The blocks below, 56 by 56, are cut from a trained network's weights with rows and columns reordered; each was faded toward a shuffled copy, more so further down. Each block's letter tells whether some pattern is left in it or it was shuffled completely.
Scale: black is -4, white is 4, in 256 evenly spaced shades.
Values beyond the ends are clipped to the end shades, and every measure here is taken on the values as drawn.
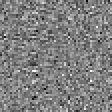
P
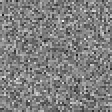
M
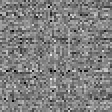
P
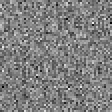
P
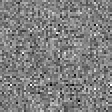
P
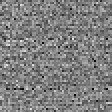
P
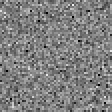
M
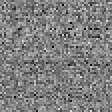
P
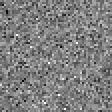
M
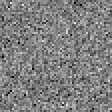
M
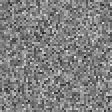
M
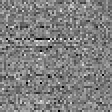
P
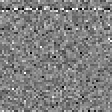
P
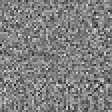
P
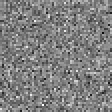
M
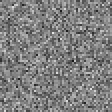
M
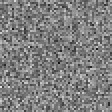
M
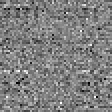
P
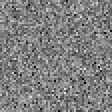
M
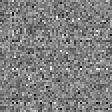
P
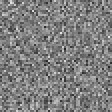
P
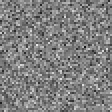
M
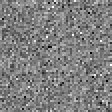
M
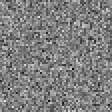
M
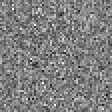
P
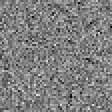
M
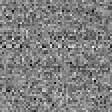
P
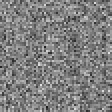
P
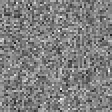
P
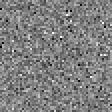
M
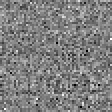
P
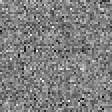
P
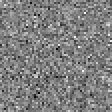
P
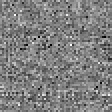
P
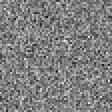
M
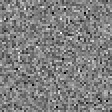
M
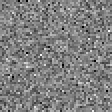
M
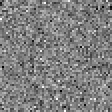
M
